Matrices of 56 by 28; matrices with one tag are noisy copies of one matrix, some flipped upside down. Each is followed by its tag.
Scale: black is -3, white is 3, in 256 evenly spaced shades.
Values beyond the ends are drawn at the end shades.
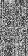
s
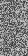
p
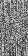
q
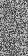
p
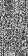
s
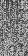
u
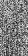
u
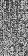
u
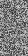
p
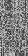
s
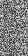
p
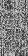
s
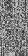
s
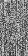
q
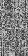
s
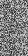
p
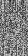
q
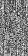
q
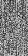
q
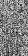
u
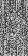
q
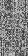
s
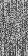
q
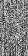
q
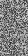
p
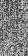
u
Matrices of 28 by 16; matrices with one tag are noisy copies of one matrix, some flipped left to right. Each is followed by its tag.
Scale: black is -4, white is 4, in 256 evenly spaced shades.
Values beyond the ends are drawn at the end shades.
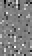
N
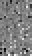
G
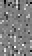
N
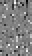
N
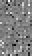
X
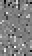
N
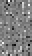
X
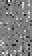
X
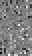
G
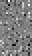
X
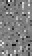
X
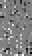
G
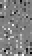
G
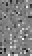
G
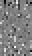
N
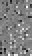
G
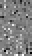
G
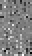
G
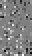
G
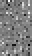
X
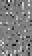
X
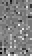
G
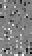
G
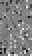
G
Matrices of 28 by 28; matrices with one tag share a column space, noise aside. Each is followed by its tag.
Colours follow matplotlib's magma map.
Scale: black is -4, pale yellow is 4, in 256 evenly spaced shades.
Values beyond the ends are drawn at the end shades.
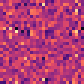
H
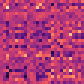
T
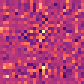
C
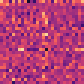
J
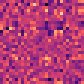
H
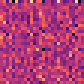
J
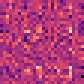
C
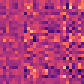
C
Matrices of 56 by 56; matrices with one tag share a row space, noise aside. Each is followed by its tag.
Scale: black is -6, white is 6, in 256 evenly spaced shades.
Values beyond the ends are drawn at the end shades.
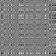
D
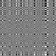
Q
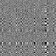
Q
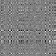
D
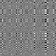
Q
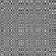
D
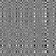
Q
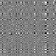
Q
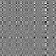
Q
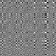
Q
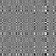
Q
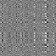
Q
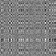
D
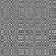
D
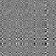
Q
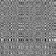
D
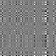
Q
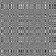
D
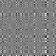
Q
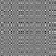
D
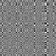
Q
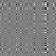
Q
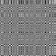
D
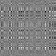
D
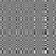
Q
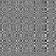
Q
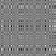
D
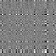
Q
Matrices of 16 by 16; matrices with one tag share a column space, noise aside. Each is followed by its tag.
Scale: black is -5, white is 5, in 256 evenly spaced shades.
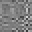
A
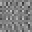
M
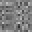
M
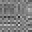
A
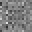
M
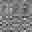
A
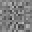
M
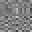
A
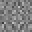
M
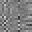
A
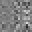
M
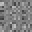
M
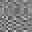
A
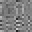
A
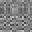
A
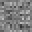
M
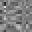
M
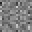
M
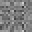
M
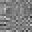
A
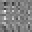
M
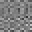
A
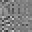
A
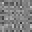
M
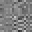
A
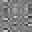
A
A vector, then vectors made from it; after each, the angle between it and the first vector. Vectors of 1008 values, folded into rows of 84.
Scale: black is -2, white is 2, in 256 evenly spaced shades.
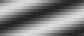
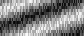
nearly parallel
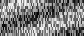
partly aligned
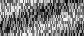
partly aligned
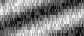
nearly parallel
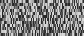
orthogonal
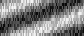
nearly parallel
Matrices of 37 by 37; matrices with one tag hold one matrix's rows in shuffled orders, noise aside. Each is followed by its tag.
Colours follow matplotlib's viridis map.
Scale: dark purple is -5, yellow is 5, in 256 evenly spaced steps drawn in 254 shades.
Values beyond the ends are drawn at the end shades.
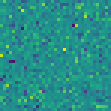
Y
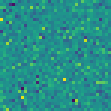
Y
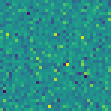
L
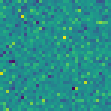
Y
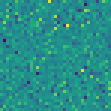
L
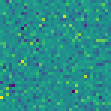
Y
